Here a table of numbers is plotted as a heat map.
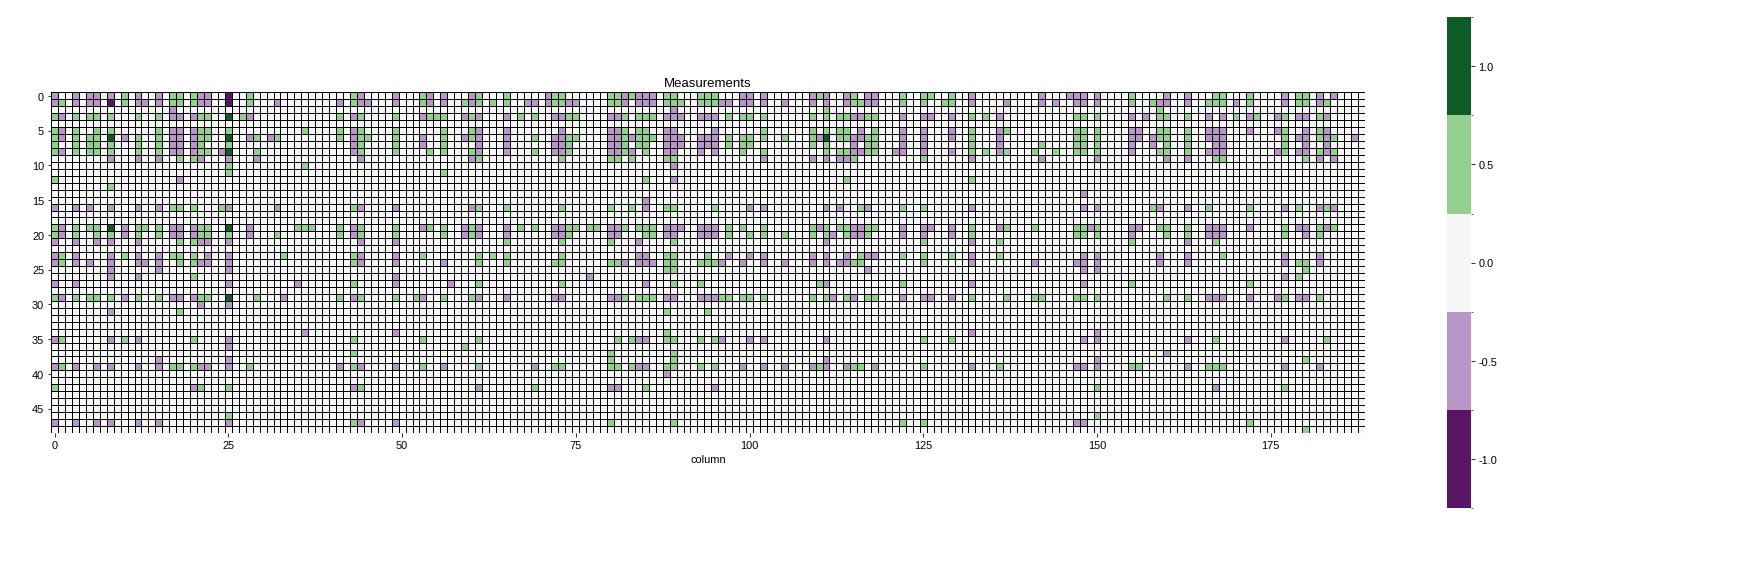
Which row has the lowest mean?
1
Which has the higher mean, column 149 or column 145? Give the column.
145
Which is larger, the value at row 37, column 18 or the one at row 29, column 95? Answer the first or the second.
the first
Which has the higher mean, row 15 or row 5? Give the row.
5
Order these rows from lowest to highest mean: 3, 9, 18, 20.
9, 18, 20, 3
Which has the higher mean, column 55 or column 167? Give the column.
55
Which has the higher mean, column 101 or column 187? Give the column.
101
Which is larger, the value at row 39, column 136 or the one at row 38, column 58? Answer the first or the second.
the first
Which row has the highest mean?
19
